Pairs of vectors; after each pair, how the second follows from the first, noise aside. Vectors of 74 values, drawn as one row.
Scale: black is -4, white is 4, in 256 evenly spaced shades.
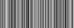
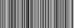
copied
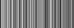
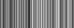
shuffled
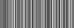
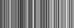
shuffled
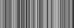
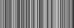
copied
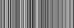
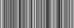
shuffled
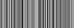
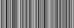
shuffled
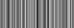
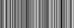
shuffled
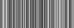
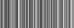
shuffled
